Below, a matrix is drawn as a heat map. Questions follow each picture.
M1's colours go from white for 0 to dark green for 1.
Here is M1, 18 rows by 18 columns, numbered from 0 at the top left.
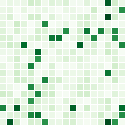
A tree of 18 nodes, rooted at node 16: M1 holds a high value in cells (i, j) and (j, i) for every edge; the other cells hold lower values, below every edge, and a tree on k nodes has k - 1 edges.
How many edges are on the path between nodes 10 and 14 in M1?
5
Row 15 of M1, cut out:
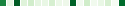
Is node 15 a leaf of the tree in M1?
no
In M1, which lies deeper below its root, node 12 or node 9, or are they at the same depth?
the same depth
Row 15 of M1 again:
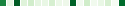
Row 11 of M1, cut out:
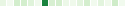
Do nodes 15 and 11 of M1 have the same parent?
no
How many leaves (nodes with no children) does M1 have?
12
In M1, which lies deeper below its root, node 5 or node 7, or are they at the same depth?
node 7
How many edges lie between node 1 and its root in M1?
2
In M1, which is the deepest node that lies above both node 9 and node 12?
4
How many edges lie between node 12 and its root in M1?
2
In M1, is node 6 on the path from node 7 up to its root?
no
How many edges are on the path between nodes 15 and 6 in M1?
2
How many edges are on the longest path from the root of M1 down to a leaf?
3
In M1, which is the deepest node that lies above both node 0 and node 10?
15
